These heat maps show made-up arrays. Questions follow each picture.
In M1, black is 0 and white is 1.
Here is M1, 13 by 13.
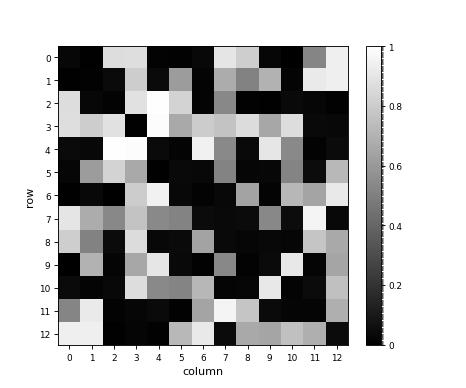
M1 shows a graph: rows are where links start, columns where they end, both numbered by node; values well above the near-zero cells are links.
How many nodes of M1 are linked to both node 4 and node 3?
5
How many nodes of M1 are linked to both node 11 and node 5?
3
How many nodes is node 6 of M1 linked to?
6
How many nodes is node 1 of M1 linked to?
7
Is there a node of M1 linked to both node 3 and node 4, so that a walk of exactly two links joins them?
yes
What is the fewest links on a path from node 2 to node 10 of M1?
2
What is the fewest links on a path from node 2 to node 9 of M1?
2
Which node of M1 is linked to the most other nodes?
node 3
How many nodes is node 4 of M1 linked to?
6
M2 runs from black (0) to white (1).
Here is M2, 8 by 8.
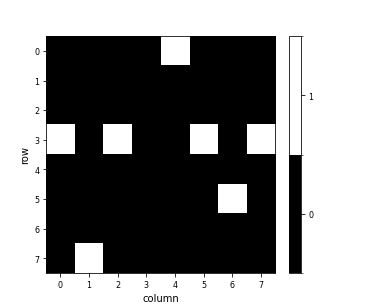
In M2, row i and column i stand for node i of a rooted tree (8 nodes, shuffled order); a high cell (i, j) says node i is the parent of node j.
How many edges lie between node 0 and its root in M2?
1
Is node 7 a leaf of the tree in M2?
no
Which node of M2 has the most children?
3
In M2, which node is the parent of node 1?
7
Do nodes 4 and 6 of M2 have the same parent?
no
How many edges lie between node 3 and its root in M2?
0
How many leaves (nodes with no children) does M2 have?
4
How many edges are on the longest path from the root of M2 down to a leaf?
2
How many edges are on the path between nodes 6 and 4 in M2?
4
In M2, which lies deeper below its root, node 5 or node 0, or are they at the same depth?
the same depth
